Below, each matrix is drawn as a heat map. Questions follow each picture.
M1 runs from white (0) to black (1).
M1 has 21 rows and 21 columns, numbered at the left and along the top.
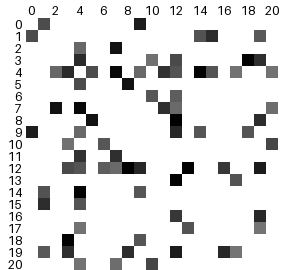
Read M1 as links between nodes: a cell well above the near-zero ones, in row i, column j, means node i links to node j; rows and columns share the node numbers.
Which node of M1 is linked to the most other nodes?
node 4
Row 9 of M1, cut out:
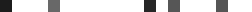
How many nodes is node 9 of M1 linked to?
5
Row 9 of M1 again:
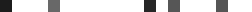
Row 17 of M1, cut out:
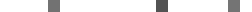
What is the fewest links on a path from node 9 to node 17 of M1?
2
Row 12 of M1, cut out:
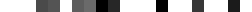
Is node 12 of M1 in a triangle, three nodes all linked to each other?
yes
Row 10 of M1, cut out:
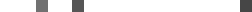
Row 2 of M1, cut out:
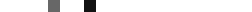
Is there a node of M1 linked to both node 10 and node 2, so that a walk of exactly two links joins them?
no
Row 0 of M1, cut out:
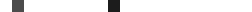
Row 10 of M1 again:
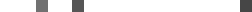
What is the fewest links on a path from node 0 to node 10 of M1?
4
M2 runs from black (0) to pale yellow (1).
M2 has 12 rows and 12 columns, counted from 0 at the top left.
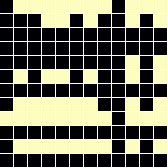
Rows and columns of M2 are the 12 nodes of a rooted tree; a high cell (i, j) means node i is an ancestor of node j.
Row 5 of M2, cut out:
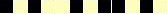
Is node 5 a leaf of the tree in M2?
no
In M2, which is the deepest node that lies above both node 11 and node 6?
1
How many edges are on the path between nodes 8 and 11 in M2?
7
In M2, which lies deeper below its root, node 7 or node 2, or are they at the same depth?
node 2
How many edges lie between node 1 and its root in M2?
5
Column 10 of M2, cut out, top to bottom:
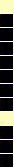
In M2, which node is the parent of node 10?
0
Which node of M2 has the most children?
1
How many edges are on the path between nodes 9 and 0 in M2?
6
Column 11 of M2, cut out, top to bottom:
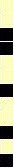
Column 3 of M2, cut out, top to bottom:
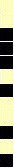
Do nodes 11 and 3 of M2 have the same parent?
no
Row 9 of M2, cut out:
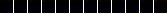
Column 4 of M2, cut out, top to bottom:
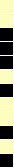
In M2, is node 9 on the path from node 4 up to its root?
no
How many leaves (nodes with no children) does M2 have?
5
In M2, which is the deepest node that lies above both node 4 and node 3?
1
